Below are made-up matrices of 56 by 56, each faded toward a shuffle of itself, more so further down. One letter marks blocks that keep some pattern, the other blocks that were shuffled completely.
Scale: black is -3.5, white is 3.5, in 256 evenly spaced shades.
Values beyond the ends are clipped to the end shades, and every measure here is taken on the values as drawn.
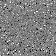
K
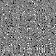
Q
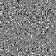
Q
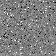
K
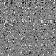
Q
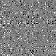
Q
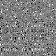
Q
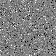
K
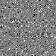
Q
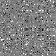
Q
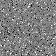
K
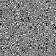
Q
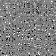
Q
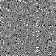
Q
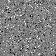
K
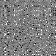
Q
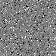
K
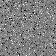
K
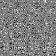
Q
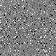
Q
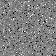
K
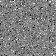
K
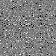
Q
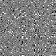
Q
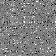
Q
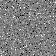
K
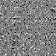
Q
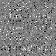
Q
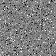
K
